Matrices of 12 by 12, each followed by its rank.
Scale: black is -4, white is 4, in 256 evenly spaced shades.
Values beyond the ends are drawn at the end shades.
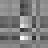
one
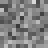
full rank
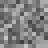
full rank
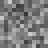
full rank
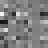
two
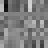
two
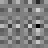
one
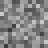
full rank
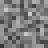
full rank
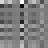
one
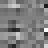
two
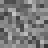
full rank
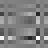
one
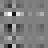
one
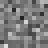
full rank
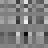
one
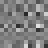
two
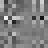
two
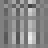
one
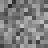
full rank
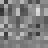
two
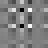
one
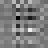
two
